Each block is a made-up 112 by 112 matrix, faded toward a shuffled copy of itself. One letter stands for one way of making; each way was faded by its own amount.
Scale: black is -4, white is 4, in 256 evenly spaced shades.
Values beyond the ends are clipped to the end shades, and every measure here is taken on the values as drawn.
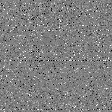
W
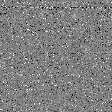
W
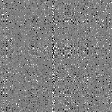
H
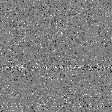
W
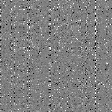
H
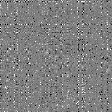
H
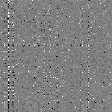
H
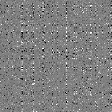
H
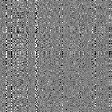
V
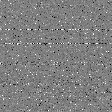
W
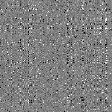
H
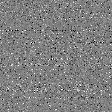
W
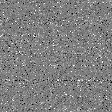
W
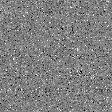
W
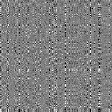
V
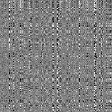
V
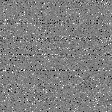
W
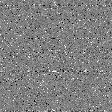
W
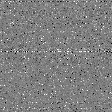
W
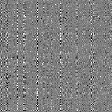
V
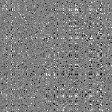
H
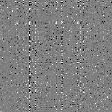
H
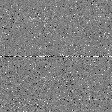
W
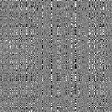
V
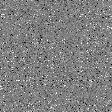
W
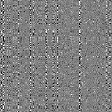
V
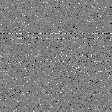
W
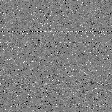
W
